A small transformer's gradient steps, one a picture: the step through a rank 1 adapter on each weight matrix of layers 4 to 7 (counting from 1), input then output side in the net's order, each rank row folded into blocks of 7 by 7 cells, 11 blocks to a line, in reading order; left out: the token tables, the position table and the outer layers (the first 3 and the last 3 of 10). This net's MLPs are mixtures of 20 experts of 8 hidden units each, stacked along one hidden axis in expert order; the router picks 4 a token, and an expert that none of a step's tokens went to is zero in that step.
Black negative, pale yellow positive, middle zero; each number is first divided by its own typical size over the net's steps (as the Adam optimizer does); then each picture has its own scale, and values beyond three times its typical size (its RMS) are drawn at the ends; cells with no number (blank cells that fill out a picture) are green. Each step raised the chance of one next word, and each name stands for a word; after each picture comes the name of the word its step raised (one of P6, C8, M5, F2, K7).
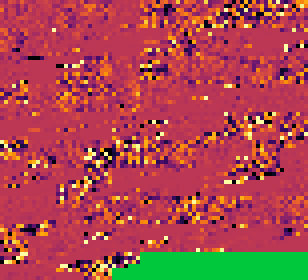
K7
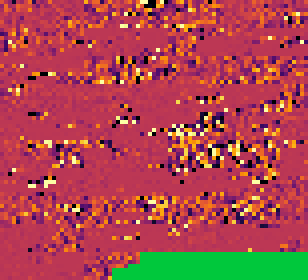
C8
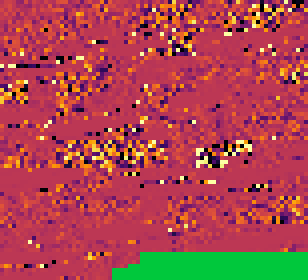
K7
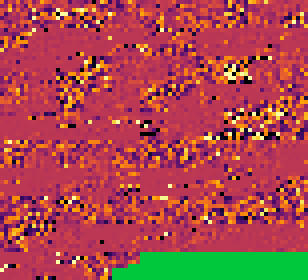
C8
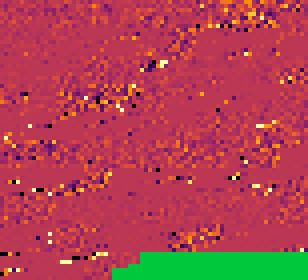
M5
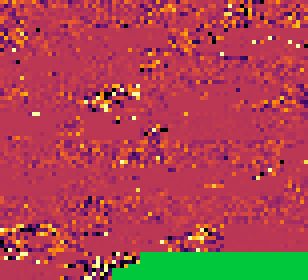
M5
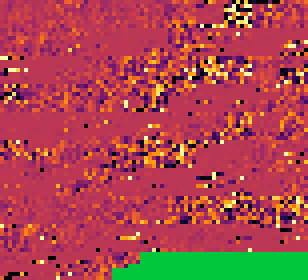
K7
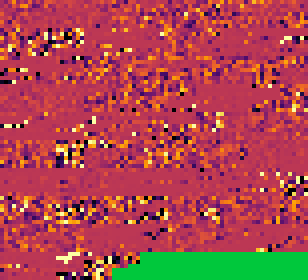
K7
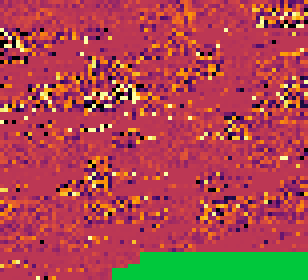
C8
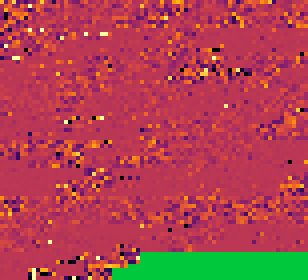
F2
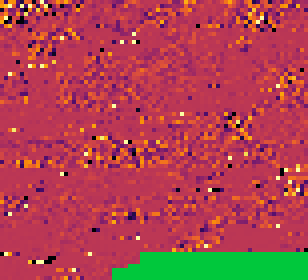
M5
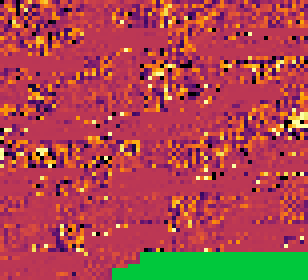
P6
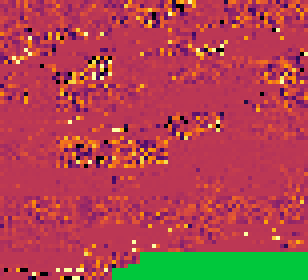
M5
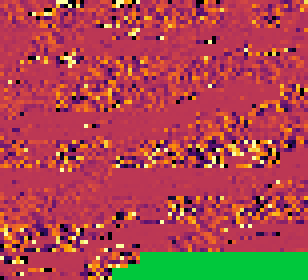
F2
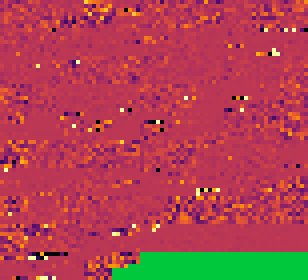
F2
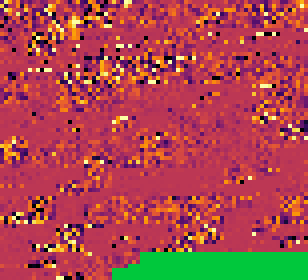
K7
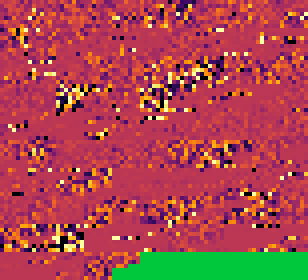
C8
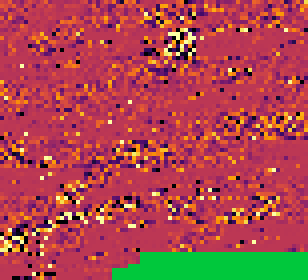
F2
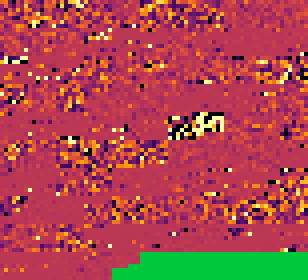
C8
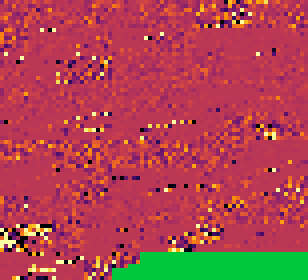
M5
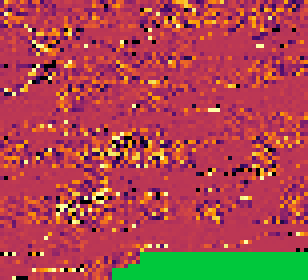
K7
